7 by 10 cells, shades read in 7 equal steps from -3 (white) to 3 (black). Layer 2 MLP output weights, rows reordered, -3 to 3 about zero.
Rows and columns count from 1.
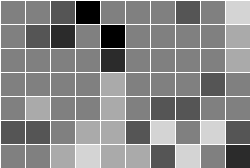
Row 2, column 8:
0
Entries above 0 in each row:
3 3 1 1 2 4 2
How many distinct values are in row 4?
3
